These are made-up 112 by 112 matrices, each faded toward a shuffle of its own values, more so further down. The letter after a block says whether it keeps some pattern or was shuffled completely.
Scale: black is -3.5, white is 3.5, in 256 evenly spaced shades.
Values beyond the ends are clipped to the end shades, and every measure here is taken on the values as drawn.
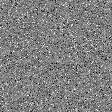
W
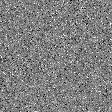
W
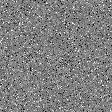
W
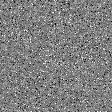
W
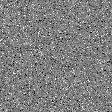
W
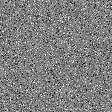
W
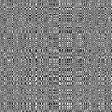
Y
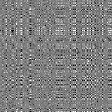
Y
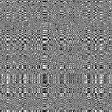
Y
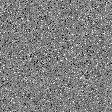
W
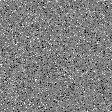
W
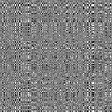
Y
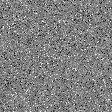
W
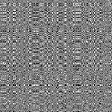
Y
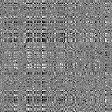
Y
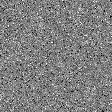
W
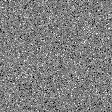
W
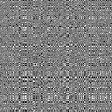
Y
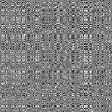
Y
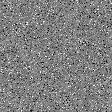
W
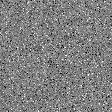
W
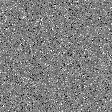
W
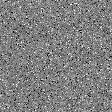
W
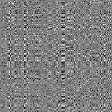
Y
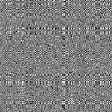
Y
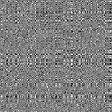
Y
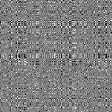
Y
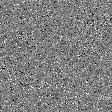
W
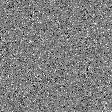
W
